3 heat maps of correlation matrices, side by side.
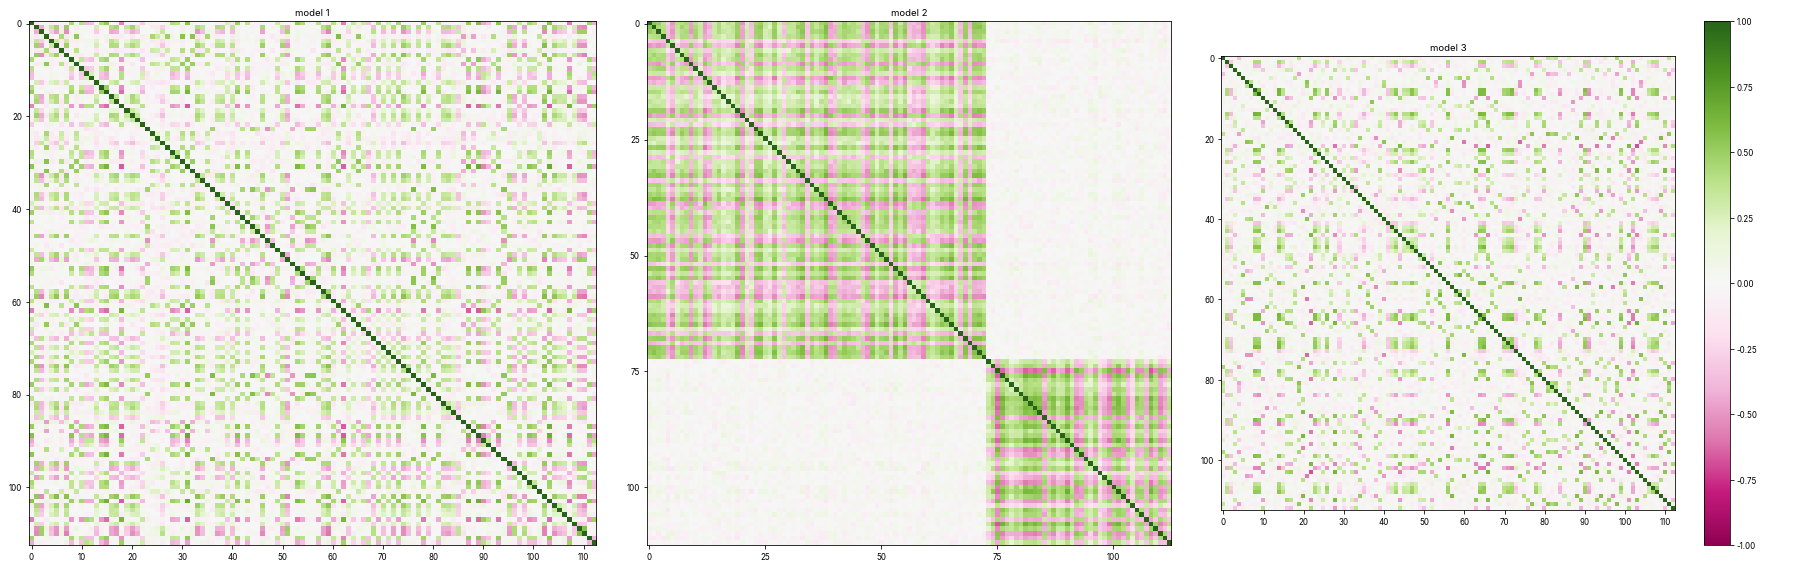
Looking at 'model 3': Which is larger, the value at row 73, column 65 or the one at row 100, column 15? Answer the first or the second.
the second
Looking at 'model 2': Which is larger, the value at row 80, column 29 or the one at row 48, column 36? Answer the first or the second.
the second
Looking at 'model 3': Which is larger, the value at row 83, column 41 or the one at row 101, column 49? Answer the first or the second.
the first
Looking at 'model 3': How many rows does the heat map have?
113
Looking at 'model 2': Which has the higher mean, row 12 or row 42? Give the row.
42
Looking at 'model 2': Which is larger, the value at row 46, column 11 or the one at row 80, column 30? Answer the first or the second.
the second
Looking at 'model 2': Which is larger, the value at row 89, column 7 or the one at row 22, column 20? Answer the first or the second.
the second
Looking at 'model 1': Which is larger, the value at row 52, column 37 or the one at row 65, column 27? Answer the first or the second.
the second
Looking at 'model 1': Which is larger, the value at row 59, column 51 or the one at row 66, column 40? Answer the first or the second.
the second
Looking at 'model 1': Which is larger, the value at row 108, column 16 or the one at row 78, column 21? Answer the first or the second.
the first
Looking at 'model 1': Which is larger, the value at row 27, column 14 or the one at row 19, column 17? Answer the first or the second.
the second
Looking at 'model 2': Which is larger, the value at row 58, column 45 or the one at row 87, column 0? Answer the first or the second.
the second
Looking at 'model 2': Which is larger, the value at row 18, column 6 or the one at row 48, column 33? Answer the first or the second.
the second
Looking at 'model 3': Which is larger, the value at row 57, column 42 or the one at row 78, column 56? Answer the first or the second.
the second
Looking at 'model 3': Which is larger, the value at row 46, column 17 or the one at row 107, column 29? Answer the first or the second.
the first
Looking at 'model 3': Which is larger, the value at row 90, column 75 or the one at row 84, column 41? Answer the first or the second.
the second
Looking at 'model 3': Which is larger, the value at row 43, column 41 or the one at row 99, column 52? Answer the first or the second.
the second
